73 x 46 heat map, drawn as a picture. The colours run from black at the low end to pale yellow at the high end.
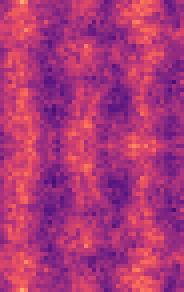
The top and bottom halves mirror each other. There is no seam. Overall the values sit about 50% of the way up the scale. Stripes running up and down repeat 3 times from left to right.
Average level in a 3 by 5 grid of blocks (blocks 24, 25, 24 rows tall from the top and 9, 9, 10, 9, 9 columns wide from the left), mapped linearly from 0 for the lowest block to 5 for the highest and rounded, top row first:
5 0 2 3 2
5 0 3 2 1
5 0 2 3 2
